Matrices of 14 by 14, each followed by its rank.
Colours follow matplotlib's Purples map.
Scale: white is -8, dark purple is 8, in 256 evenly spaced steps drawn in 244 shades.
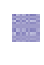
one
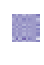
one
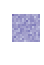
full rank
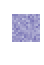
full rank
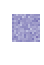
full rank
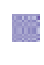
one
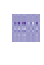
one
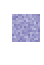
full rank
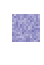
full rank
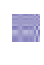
one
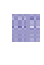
one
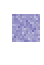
full rank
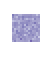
full rank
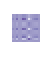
one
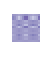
one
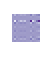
one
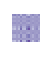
one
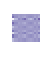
one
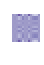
one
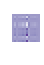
one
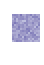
full rank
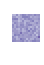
full rank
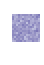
full rank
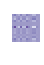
one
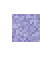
full rank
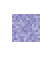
full rank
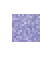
full rank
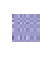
one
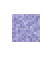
full rank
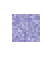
full rank
